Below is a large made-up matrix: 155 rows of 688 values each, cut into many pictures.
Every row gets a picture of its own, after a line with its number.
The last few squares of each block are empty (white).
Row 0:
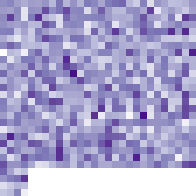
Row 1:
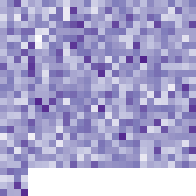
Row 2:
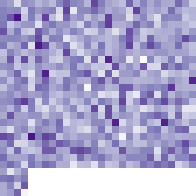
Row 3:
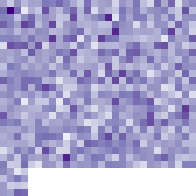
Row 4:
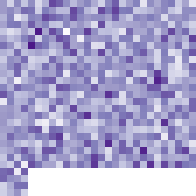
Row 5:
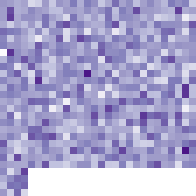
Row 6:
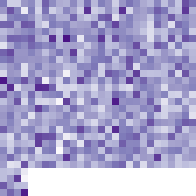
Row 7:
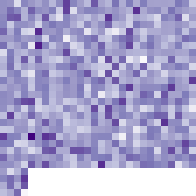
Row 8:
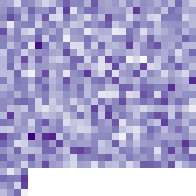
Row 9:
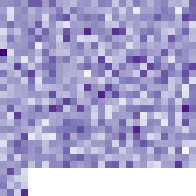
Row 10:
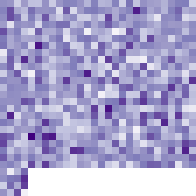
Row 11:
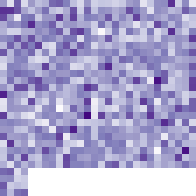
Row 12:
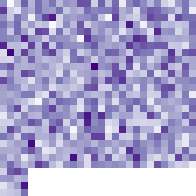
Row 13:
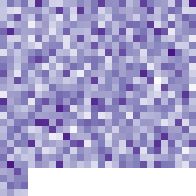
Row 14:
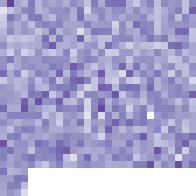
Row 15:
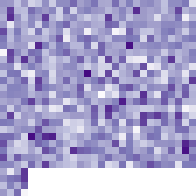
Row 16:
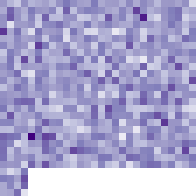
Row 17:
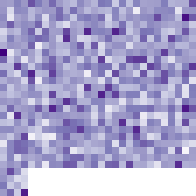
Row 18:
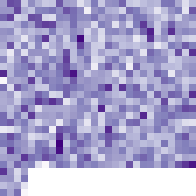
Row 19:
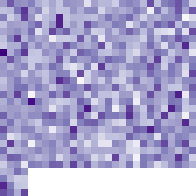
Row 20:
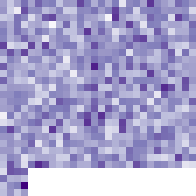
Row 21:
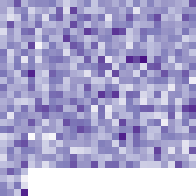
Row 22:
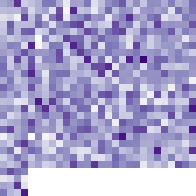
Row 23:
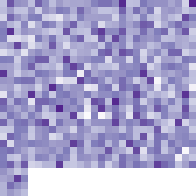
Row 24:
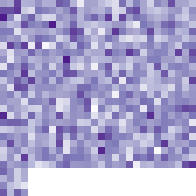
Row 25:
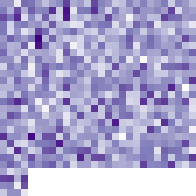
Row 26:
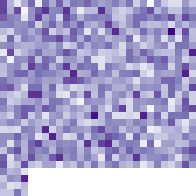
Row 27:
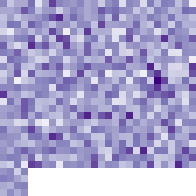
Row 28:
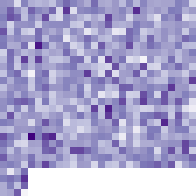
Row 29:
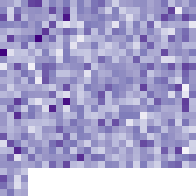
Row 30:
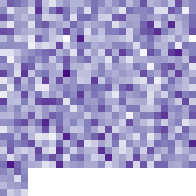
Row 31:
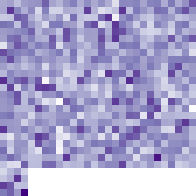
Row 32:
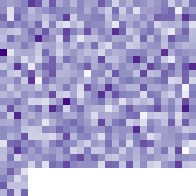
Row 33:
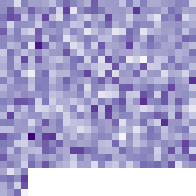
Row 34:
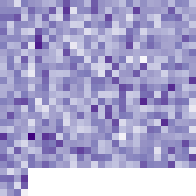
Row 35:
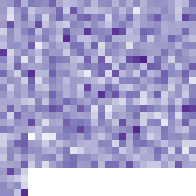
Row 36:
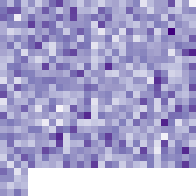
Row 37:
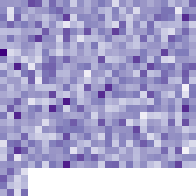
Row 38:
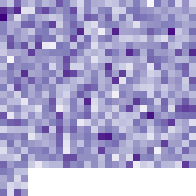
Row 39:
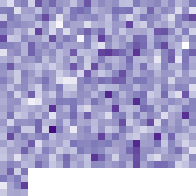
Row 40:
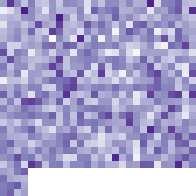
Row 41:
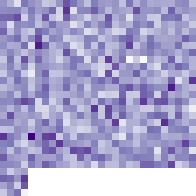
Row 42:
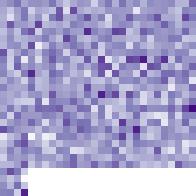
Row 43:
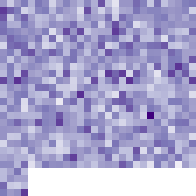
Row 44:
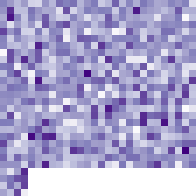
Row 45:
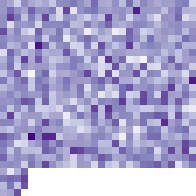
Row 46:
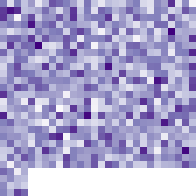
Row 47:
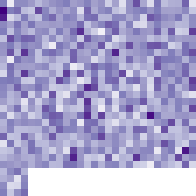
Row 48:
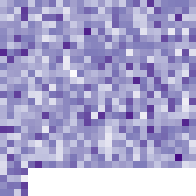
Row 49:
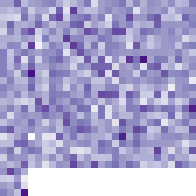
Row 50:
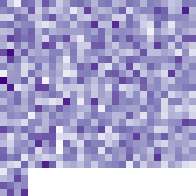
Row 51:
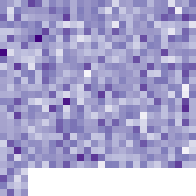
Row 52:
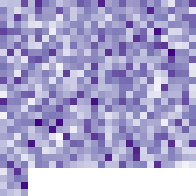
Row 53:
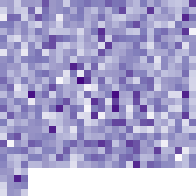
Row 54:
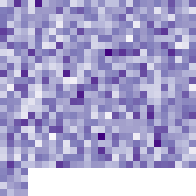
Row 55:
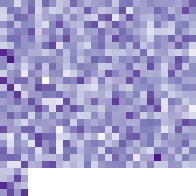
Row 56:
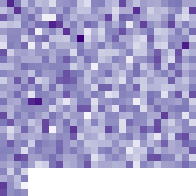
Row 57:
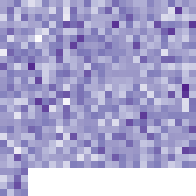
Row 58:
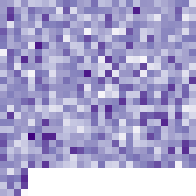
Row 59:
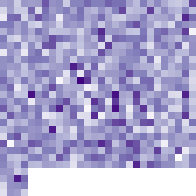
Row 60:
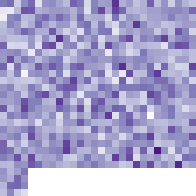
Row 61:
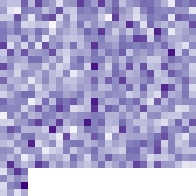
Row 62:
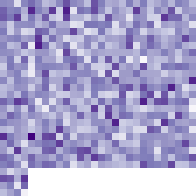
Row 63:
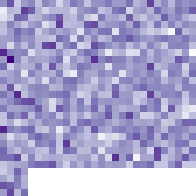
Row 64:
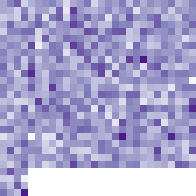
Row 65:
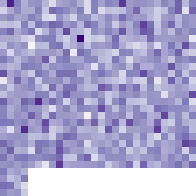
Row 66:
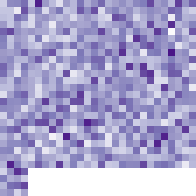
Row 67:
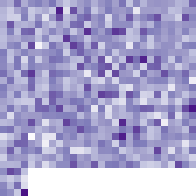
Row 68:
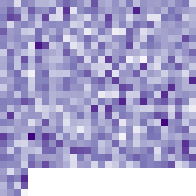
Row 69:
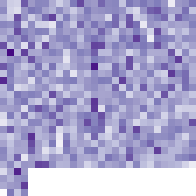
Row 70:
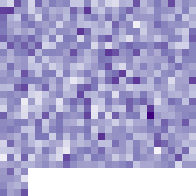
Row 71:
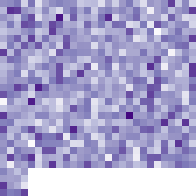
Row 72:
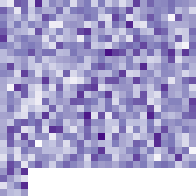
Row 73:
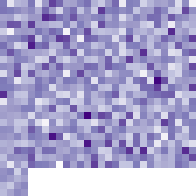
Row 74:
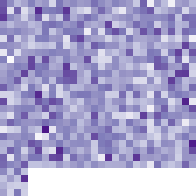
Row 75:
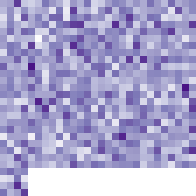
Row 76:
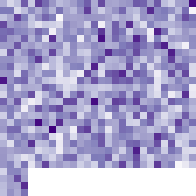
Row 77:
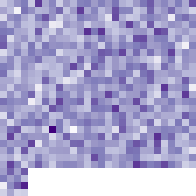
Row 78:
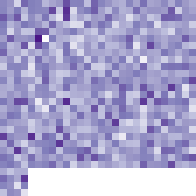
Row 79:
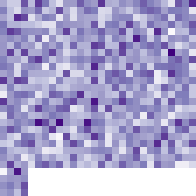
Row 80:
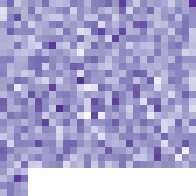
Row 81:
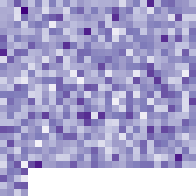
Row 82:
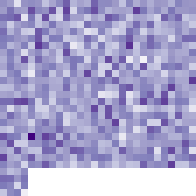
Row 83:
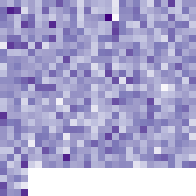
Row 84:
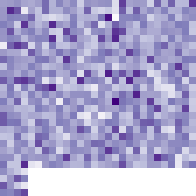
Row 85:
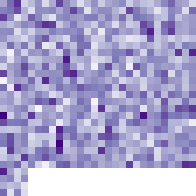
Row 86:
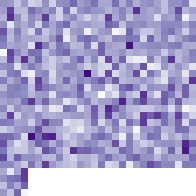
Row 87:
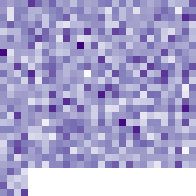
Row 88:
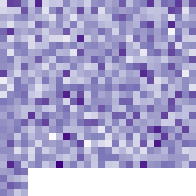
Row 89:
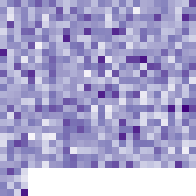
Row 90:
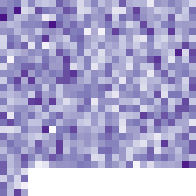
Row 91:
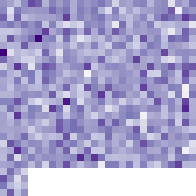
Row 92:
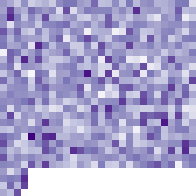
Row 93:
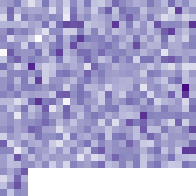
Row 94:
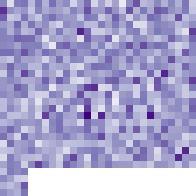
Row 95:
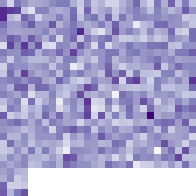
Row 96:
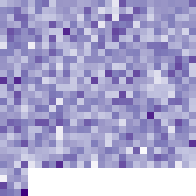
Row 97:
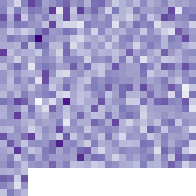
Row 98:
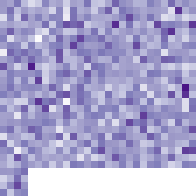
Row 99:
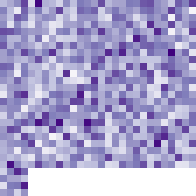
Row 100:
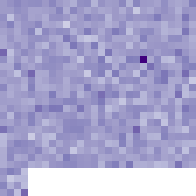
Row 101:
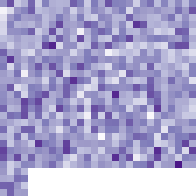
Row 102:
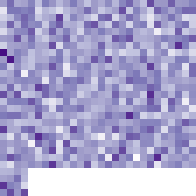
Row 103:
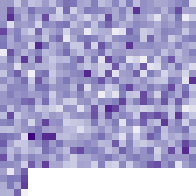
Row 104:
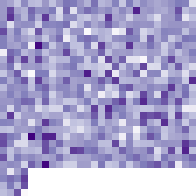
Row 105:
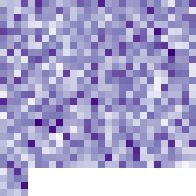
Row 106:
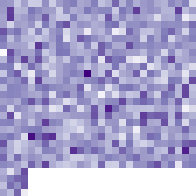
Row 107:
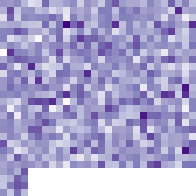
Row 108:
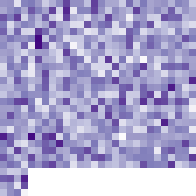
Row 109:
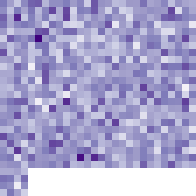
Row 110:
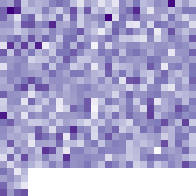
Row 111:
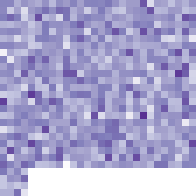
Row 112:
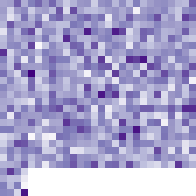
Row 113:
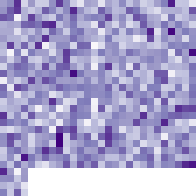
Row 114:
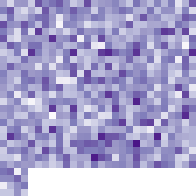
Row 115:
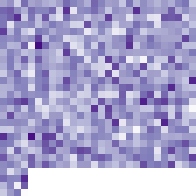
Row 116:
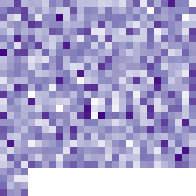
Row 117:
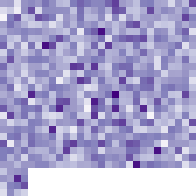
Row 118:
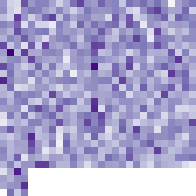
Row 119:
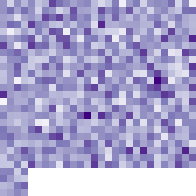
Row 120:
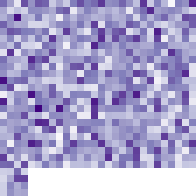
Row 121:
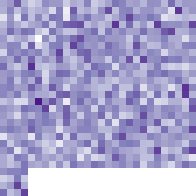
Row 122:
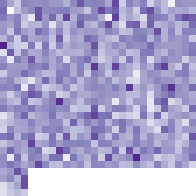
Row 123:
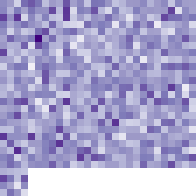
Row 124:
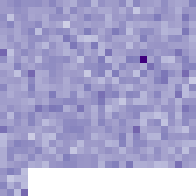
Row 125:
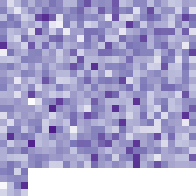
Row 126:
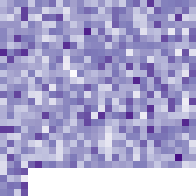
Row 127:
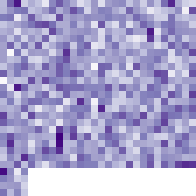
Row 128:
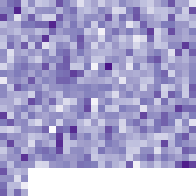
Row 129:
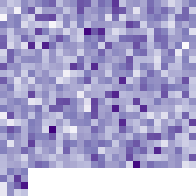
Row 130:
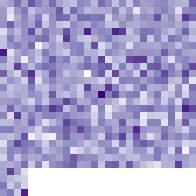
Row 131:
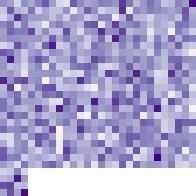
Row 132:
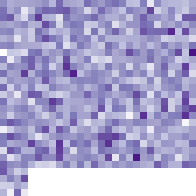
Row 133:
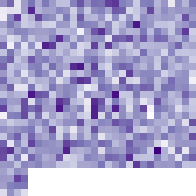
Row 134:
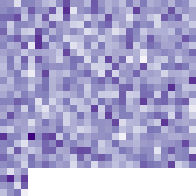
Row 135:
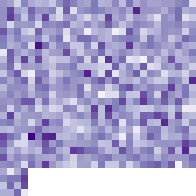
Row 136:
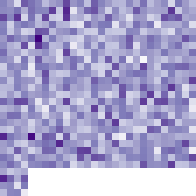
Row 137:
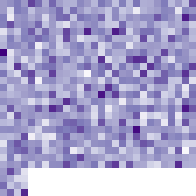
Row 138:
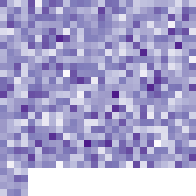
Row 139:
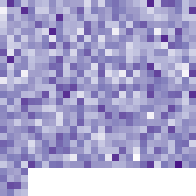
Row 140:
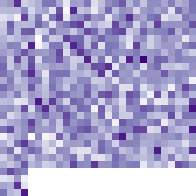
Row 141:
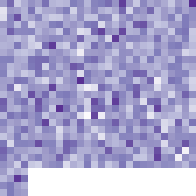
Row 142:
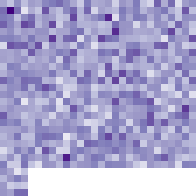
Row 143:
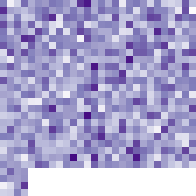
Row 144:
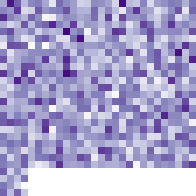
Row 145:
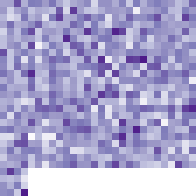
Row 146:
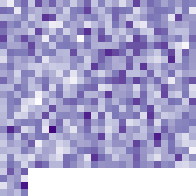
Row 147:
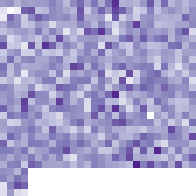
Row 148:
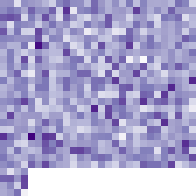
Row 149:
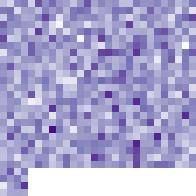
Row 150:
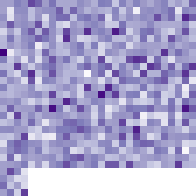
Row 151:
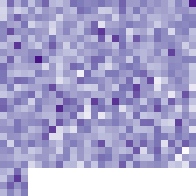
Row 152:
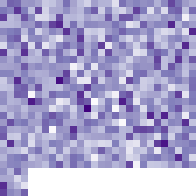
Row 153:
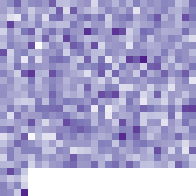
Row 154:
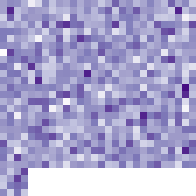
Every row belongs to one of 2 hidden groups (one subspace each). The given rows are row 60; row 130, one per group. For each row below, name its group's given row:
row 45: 130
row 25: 130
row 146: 60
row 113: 60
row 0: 60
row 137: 130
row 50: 60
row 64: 130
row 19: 60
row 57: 130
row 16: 130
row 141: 60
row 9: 130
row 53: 60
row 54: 60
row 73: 60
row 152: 60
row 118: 60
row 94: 60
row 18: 60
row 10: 130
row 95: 60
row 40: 60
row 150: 130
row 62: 130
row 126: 60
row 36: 60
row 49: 130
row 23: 60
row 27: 60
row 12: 60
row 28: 130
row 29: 130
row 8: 130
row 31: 60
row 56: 60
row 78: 130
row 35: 130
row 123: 130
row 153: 130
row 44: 130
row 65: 60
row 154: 130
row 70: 60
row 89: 130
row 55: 60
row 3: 60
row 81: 60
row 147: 60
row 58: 130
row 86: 130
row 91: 130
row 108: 130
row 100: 130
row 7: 130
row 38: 60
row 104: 130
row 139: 60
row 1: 130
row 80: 60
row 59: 60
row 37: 130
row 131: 60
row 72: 60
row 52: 60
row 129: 60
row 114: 60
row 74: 60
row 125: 60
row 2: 130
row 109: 130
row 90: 60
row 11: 60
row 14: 60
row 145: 130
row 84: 60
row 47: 60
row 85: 60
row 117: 60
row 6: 60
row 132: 60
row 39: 60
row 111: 60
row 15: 130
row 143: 60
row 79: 60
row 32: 130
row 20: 60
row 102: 60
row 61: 60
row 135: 130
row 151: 60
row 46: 60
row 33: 130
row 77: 60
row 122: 60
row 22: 130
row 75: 130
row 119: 60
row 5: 130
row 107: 130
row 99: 60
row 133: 60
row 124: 130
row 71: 60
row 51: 130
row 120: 60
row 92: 130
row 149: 60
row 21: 130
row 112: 130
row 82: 130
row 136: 130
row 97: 130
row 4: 60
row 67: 130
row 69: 60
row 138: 60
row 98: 130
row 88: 60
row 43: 60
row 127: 60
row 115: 130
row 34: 130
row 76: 60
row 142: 60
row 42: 130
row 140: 130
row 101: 60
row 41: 130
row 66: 60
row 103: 130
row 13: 60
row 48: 60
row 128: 60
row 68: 130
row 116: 60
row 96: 60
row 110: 60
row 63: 60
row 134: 130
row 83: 60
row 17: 130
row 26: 60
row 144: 60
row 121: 130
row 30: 60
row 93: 130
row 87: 130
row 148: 130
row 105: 60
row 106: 130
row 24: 60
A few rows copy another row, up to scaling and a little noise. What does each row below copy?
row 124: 100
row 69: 118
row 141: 80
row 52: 105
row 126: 48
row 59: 53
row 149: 39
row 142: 3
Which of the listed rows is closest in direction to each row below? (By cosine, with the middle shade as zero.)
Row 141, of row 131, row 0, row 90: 131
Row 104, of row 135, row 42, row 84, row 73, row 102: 135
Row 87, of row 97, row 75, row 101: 97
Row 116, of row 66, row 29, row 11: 11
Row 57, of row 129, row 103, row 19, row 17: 103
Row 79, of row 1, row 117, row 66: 66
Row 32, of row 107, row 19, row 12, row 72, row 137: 137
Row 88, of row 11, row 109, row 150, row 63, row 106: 63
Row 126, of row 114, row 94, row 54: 94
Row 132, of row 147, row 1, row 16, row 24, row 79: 24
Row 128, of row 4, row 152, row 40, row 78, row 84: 152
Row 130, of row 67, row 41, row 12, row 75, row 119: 67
